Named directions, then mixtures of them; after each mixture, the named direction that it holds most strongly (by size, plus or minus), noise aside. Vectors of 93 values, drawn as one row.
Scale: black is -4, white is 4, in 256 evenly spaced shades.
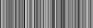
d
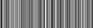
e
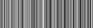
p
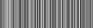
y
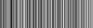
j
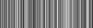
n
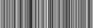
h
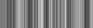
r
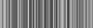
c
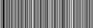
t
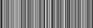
e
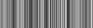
r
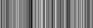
e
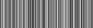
t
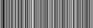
t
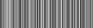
y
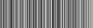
j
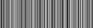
e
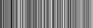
j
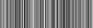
n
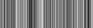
r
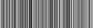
h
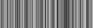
n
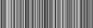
d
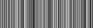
n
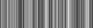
r
